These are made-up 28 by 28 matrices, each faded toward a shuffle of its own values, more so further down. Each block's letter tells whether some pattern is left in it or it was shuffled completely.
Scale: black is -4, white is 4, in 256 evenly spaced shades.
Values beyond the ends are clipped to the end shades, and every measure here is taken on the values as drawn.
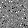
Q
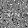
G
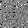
G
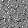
G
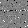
G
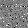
G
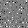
G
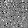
G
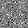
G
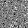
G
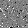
G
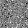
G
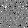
G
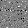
G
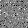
Q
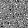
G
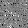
G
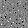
Q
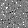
Q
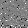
G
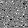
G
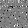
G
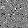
G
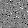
Q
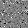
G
